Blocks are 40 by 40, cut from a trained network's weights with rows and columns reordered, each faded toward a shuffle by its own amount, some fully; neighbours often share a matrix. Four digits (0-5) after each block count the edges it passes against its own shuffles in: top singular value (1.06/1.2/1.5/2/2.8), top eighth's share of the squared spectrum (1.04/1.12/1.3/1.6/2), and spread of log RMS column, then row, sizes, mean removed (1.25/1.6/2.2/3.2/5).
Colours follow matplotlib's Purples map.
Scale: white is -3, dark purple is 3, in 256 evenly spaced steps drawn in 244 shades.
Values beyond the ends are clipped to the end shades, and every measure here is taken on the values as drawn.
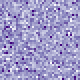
0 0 0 0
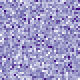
0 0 0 0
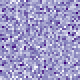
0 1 0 0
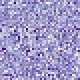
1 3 0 2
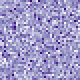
0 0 0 0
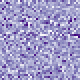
2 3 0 2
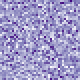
0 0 0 0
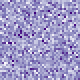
0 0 0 0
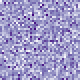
1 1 0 0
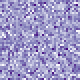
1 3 0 2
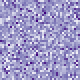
0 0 1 0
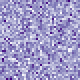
1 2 1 0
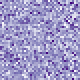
2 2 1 0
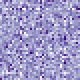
2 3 2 1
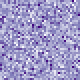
1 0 0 0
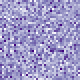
2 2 0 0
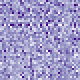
3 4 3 2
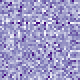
3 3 1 1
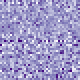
3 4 1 2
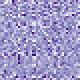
3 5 2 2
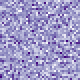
2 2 0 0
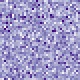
1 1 0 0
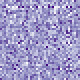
3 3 1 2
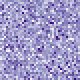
1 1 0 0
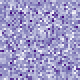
1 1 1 1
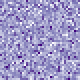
1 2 1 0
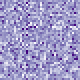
2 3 1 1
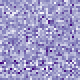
2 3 1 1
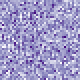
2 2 0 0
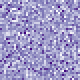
1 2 0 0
